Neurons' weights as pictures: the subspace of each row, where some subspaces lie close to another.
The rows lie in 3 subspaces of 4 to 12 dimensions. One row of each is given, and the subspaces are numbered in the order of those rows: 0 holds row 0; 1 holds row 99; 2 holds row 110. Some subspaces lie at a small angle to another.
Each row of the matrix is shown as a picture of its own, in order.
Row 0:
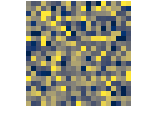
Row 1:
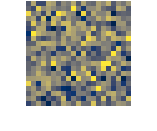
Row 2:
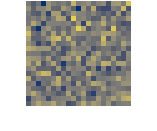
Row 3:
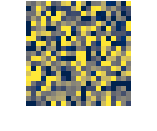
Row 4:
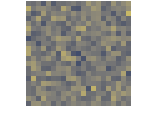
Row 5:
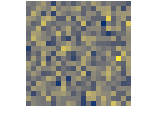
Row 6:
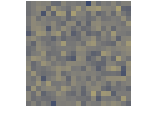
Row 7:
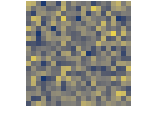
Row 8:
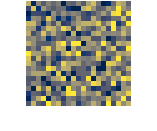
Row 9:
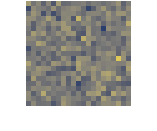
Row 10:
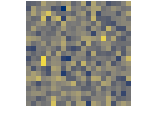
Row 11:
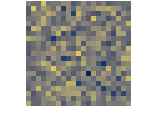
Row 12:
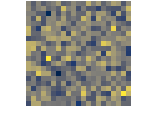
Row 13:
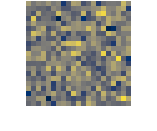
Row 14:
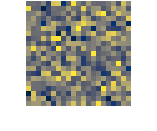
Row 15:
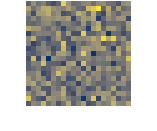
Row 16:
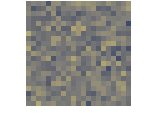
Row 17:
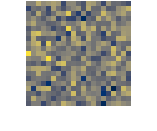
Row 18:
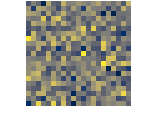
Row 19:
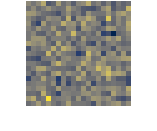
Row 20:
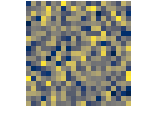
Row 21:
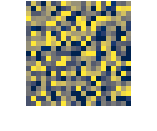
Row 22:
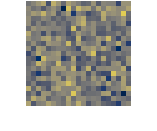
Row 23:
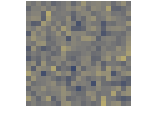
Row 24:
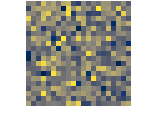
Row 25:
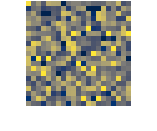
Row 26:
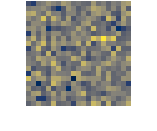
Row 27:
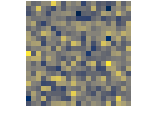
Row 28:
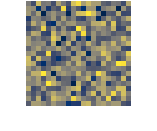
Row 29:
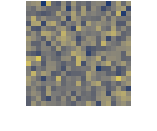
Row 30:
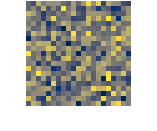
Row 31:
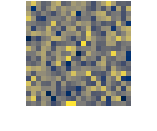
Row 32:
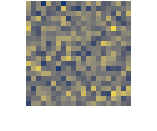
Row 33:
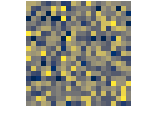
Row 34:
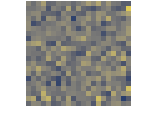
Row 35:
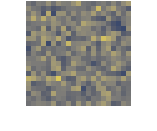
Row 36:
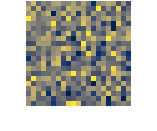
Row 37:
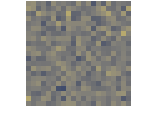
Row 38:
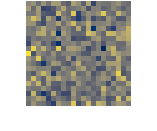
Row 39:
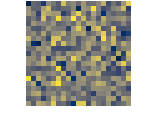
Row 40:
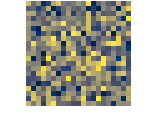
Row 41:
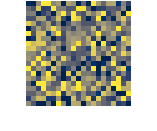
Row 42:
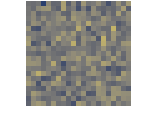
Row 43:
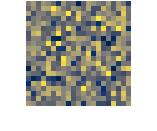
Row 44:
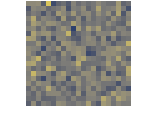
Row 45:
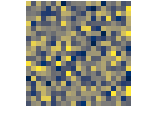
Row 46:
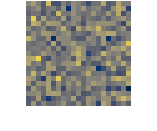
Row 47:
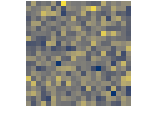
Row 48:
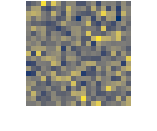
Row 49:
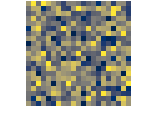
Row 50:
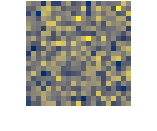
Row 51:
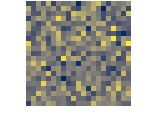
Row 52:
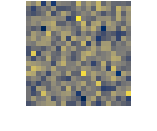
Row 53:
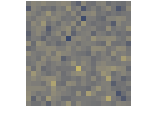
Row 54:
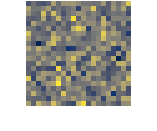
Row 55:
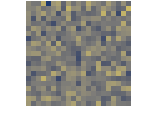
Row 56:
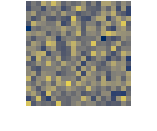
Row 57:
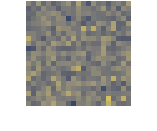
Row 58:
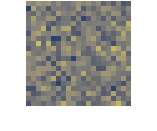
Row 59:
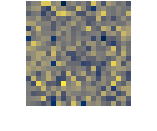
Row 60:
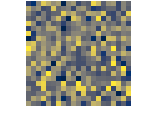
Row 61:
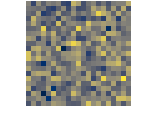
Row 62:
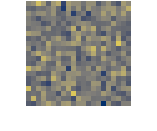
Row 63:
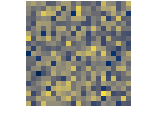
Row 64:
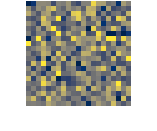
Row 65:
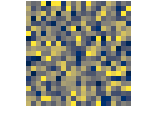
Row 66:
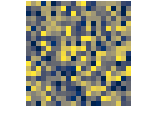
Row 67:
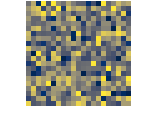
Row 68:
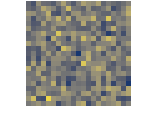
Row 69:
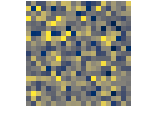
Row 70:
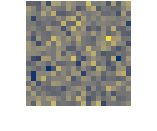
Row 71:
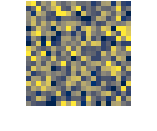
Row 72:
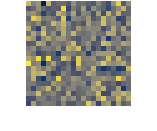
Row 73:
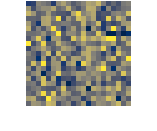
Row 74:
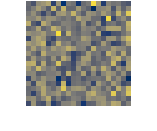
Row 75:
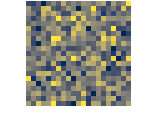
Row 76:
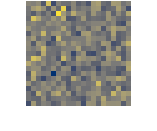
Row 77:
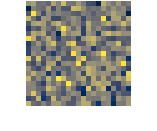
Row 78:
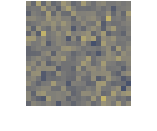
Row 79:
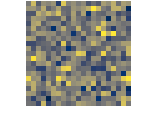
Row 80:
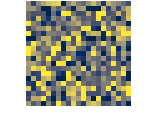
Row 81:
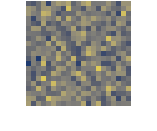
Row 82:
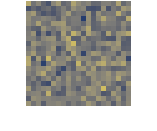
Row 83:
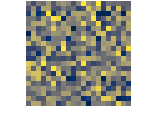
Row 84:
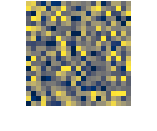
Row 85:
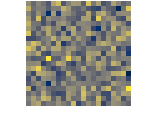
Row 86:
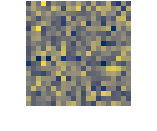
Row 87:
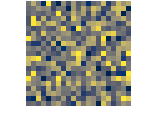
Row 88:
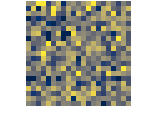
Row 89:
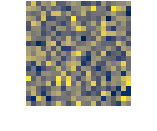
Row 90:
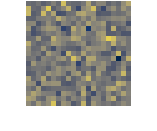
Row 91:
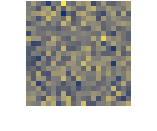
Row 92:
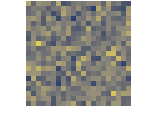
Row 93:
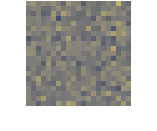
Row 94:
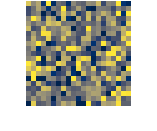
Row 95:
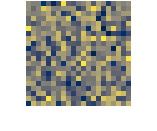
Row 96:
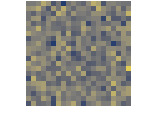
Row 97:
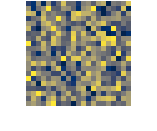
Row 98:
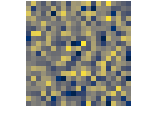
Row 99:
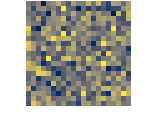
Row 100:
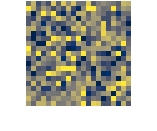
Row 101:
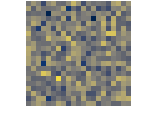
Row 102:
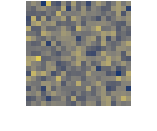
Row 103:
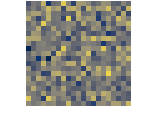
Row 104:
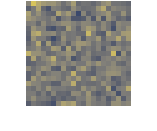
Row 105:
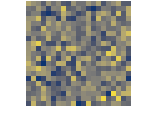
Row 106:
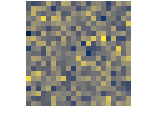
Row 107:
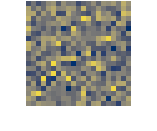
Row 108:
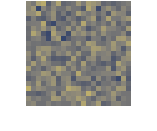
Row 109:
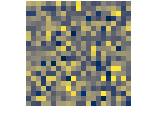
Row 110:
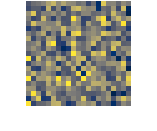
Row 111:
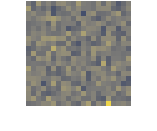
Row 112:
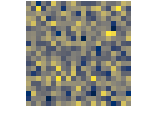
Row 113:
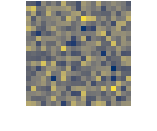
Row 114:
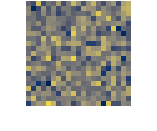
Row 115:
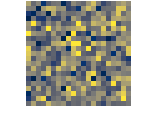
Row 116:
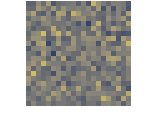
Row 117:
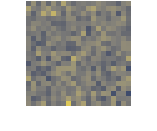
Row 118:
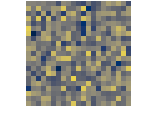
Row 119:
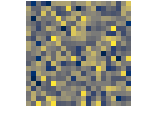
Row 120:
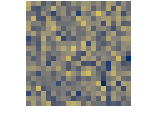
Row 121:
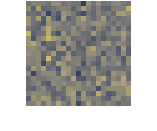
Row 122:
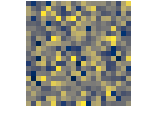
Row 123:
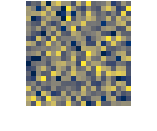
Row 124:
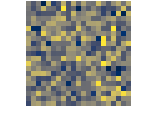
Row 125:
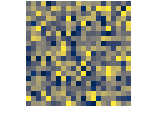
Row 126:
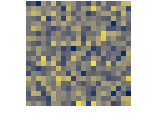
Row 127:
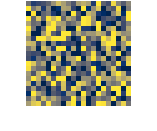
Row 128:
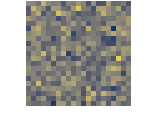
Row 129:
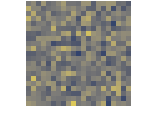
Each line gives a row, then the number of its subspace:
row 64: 2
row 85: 1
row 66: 0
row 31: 0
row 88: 0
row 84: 2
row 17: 0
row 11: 0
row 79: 2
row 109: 0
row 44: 1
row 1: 0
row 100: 2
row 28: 0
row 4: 2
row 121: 0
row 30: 0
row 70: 1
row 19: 2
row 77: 2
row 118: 0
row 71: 0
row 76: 2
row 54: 1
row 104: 0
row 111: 0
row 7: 2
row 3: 0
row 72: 2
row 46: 1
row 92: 1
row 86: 2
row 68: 1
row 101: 1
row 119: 1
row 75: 1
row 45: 2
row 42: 1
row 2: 1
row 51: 2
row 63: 0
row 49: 1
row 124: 1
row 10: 0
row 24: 0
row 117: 2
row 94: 1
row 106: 0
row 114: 0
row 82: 2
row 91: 2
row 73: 2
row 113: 0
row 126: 0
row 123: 2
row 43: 0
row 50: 0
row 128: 2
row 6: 2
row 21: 0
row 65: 1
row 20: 2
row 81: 1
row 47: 2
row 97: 2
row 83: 0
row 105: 1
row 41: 2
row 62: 0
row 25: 2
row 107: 0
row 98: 0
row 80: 2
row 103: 2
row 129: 0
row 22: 0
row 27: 0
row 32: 2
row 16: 0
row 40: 2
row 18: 0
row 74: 2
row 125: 2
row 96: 2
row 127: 0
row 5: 2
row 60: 2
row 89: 1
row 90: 2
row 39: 1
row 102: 1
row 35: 0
